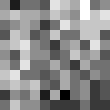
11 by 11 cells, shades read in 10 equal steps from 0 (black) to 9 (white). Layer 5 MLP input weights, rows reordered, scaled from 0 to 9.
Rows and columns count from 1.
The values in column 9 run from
3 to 9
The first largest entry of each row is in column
9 9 7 2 3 3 3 2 2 4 2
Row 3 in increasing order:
2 4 4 5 5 6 6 7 7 7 8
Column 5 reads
3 5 2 4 4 5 4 3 4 1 3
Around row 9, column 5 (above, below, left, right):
3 1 7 3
